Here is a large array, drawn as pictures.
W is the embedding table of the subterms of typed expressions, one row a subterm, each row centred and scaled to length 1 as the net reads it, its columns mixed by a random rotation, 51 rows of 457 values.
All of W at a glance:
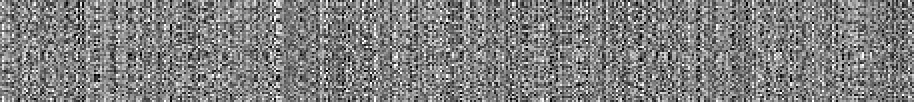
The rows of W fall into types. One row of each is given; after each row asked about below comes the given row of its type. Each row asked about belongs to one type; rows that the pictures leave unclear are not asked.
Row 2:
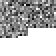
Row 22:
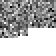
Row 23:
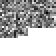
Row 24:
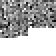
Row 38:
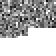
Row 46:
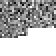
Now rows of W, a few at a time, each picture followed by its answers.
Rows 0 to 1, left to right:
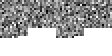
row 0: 23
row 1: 2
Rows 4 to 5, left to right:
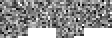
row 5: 2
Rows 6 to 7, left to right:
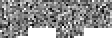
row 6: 24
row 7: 23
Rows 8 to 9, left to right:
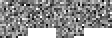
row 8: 2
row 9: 2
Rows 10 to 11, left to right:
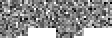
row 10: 38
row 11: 46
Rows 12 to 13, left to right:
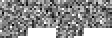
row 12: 24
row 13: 38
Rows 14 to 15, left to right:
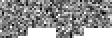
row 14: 24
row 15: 23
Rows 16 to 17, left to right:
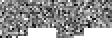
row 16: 2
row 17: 24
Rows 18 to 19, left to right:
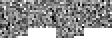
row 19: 2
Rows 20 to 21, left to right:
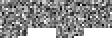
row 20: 38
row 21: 2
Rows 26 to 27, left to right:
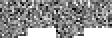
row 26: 46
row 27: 46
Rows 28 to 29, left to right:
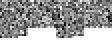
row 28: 46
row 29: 24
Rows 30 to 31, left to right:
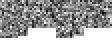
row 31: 23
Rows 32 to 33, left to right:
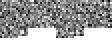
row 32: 46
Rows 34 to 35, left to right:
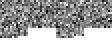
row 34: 23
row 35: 22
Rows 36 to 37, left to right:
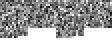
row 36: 23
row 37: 38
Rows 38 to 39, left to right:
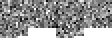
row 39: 22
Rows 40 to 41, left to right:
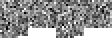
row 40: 24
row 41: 23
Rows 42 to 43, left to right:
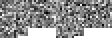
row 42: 23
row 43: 2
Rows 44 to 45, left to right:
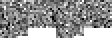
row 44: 24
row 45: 22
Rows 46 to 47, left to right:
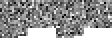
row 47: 38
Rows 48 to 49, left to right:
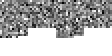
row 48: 2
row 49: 24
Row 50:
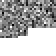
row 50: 24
